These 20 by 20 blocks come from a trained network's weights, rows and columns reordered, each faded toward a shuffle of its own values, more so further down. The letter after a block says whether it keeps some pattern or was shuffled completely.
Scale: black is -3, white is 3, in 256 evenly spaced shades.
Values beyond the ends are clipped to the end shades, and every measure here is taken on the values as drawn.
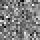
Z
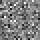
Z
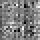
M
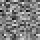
M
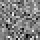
Z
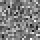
Z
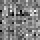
M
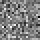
M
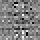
M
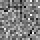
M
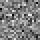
M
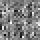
M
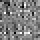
M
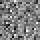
M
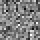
M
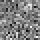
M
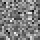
M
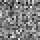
Z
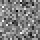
Z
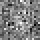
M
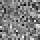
Z
